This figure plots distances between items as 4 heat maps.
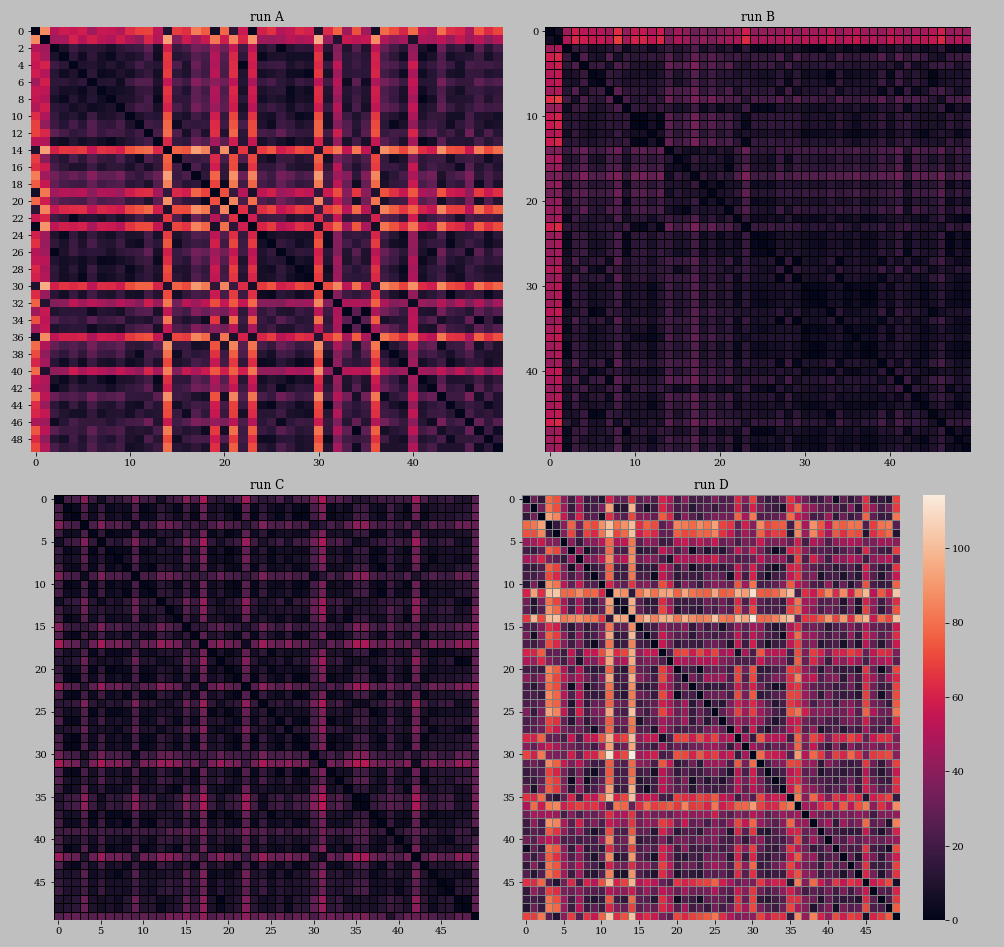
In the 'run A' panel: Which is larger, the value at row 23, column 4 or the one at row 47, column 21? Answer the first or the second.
the second
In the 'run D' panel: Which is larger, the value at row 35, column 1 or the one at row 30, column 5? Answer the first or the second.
the first
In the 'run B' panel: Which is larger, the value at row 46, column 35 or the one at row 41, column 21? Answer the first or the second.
the second
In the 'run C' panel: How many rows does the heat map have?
50
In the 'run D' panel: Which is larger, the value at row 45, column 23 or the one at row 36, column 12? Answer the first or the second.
the second
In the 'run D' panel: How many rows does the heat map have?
50
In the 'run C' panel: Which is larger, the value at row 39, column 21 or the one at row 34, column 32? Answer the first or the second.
the first
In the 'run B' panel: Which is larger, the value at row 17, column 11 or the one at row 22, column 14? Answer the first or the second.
the first
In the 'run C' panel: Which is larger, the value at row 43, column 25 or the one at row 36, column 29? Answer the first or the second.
the second
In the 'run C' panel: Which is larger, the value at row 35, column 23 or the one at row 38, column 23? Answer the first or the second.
the first
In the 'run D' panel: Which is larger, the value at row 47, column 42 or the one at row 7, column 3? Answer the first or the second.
the second
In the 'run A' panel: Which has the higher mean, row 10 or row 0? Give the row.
0
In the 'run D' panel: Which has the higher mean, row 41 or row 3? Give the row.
3
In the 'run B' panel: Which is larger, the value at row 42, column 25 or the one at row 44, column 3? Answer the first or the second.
the second
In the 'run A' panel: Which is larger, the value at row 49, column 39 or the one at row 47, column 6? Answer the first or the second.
the second
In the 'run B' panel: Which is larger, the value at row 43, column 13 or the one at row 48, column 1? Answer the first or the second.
the second
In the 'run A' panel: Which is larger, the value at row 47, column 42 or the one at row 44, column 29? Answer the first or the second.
the first
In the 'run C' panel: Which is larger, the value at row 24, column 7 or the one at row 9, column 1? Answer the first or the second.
the second
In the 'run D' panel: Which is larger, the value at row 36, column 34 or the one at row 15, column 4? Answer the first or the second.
the first
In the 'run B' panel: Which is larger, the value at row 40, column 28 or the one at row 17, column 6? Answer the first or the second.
the second
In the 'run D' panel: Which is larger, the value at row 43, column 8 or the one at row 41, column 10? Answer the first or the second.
the first
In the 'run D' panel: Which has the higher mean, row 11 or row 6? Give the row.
11
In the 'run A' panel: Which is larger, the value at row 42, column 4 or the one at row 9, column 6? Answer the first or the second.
the first
